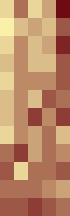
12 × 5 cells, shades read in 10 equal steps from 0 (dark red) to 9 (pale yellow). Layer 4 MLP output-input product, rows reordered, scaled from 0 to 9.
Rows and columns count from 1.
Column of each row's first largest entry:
1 1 1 1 1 1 1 1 3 2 5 5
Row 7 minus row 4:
0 0 -5 -2 -1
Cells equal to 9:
1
